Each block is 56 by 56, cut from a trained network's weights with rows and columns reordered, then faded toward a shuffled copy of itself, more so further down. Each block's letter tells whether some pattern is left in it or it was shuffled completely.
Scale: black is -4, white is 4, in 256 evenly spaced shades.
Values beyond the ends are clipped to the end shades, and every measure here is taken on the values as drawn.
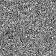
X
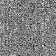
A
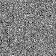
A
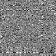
A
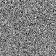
X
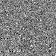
A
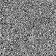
A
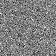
X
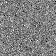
X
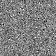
X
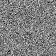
X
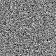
X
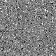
X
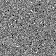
X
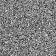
X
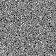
X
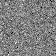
X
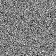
X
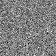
X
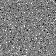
X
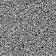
X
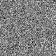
A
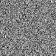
A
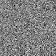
A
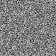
X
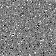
X
